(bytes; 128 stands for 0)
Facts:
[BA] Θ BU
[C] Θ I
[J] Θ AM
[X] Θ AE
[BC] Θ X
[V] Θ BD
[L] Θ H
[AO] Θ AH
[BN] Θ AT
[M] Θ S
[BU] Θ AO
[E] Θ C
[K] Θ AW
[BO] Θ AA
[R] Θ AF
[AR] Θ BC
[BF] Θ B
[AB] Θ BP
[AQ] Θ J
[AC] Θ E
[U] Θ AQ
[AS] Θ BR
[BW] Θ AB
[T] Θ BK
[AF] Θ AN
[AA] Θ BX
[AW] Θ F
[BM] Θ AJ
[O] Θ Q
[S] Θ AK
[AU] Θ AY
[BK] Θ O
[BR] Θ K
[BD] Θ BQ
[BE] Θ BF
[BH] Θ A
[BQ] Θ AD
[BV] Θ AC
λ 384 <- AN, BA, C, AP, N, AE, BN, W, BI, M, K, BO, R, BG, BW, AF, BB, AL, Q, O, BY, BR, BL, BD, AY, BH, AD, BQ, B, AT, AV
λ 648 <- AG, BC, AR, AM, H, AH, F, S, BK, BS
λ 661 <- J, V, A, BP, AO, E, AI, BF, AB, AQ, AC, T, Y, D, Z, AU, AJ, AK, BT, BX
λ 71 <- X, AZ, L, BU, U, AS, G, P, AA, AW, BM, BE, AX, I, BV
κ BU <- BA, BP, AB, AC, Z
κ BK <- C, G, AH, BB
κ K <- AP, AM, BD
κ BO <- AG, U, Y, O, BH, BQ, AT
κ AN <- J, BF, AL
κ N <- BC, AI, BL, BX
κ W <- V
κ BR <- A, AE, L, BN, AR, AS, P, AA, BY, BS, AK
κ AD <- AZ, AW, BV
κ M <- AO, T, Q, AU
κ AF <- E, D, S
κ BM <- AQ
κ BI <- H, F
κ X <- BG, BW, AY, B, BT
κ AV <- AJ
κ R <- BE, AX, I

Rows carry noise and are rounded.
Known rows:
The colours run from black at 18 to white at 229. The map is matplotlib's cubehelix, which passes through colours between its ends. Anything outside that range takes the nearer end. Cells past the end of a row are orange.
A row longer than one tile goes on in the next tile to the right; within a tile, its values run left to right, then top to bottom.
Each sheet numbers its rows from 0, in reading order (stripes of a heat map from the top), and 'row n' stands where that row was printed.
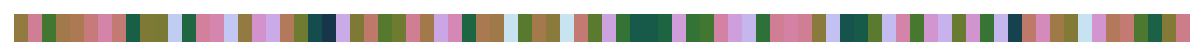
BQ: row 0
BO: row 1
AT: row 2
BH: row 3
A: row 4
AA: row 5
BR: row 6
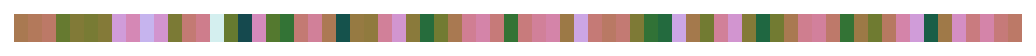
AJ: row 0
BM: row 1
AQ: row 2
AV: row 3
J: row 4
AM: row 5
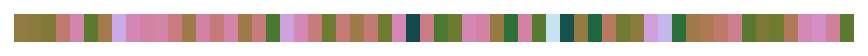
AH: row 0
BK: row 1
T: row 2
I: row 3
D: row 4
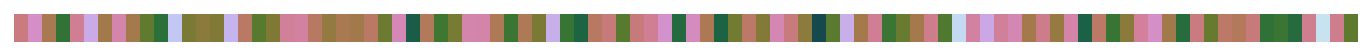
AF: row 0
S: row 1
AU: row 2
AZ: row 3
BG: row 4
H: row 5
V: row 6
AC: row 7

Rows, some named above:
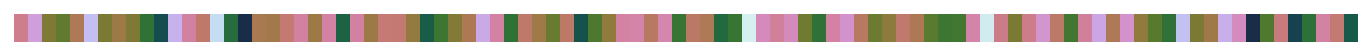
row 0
R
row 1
X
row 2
E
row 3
BT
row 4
AE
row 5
AB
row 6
AF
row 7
U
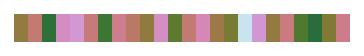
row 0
BS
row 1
BR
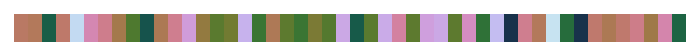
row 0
BY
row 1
C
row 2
AA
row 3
X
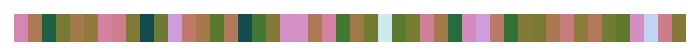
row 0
BG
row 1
BT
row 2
BU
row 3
Z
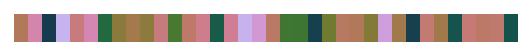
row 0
AR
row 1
BN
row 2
BE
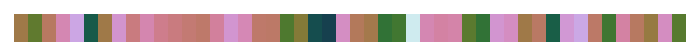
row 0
AM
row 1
M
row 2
AE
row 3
BS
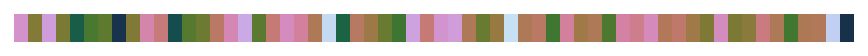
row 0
BV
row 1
AK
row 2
Q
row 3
BC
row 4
P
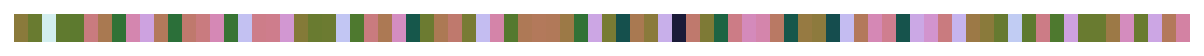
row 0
BU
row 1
AD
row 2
Y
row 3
AS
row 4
BA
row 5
AN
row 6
AG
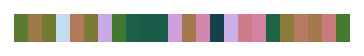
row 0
BH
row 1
AR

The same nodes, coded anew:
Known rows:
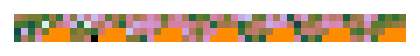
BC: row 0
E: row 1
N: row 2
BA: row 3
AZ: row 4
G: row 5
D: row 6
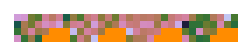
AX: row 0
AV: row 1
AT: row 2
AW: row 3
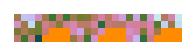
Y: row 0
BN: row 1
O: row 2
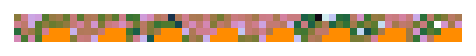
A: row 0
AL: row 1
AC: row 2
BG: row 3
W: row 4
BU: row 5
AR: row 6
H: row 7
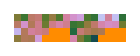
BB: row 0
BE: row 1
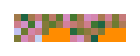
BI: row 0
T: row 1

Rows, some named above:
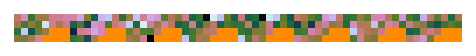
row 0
AR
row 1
X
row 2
E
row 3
BU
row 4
BU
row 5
BM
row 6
C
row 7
AB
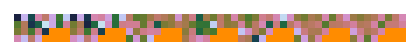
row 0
BK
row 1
BK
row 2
BW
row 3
S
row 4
BR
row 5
BH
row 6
BH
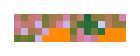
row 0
AE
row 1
S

